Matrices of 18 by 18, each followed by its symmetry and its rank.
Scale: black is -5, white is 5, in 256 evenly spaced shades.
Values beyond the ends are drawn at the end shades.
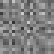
antisymmetric, rank two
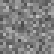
neither, full rank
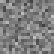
neither, full rank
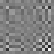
symmetric, rank two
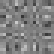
antisymmetric, rank two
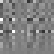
neither, rank two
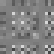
symmetric, rank two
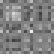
symmetric, rank two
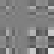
symmetric, rank one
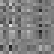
neither, rank two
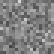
neither, full rank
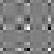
symmetric, rank one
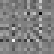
antisymmetric, rank two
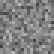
neither, full rank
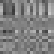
neither, rank two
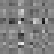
antisymmetric, rank two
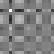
symmetric, rank one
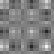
symmetric, rank one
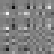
antisymmetric, rank two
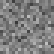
neither, full rank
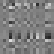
neither, rank two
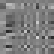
neither, rank two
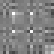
symmetric, rank two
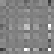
symmetric, rank two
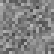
neither, full rank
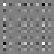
symmetric, rank one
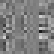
neither, rank two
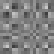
symmetric, rank two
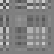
symmetric, rank one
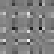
antisymmetric, rank two
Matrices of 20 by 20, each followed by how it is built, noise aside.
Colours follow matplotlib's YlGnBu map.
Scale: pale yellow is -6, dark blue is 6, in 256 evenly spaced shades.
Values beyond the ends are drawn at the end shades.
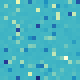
sparse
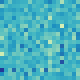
low rank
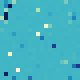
sparse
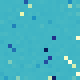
sparse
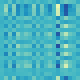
low rank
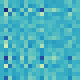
low rank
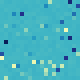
sparse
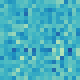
low rank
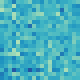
low rank
